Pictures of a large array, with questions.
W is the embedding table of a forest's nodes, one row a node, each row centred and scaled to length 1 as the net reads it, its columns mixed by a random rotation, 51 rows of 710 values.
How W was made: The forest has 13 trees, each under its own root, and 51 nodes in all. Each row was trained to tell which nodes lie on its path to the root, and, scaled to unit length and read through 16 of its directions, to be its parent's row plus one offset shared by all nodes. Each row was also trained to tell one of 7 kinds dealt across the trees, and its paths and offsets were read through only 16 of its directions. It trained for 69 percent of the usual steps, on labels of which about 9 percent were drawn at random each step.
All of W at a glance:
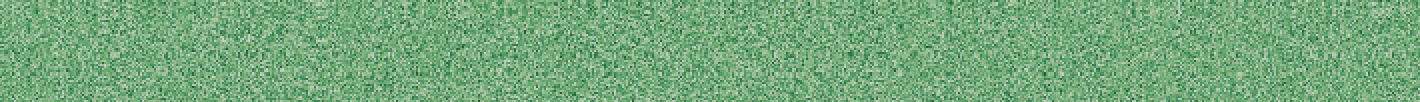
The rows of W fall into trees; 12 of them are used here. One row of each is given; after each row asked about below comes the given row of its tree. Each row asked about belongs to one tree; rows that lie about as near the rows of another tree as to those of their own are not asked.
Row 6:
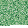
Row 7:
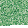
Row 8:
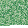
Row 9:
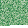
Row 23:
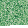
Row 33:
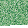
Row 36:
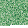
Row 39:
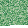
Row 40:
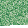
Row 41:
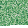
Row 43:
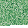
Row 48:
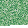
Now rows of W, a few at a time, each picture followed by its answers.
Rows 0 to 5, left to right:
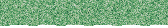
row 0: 9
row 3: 7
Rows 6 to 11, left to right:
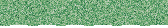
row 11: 7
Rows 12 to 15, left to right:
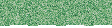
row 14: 40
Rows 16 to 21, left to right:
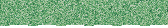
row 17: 41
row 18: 48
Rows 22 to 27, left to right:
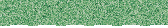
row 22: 36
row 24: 36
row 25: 43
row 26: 40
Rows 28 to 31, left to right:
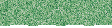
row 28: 6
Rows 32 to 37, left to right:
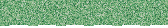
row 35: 41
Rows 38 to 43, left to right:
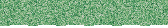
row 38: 7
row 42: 48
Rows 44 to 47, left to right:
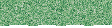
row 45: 39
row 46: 6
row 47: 39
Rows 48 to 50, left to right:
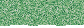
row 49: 6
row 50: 41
